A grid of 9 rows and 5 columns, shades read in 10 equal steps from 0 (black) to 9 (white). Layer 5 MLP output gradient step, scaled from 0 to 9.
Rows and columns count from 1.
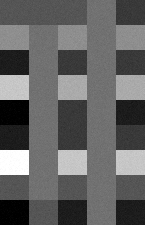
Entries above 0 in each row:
5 5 5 5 4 5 5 5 4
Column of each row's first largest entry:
4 1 2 1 2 2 1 2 4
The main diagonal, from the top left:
3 4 2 4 1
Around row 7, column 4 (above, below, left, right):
4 4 7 7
